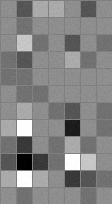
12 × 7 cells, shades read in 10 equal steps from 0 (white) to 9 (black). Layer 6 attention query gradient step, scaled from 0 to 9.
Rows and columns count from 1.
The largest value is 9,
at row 10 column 2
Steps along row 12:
up down same same up down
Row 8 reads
3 0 4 4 8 4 5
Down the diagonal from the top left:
4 5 5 4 4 4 5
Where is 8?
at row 8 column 5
